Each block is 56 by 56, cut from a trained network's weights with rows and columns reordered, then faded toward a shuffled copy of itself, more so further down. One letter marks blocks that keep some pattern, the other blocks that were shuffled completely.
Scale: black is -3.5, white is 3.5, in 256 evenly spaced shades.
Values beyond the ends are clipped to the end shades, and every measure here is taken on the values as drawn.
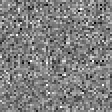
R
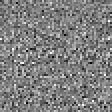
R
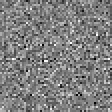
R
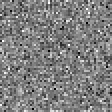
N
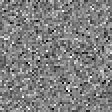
N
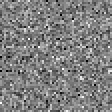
R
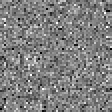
R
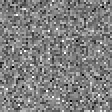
N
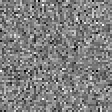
R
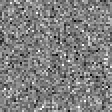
N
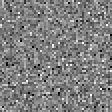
N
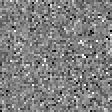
N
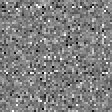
R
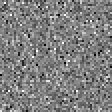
N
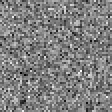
N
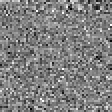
R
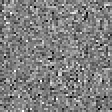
R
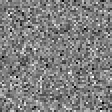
N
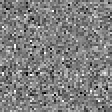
R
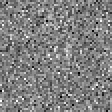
N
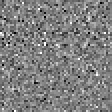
R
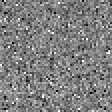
N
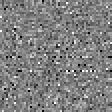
R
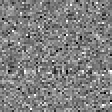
R
